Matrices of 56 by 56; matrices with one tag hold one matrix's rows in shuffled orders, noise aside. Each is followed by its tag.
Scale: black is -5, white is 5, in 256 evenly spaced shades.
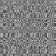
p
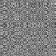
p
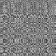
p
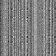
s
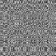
p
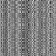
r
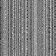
s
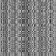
r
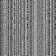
s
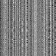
s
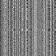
s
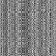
r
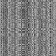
r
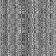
r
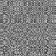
p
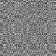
p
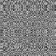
p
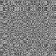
p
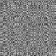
p
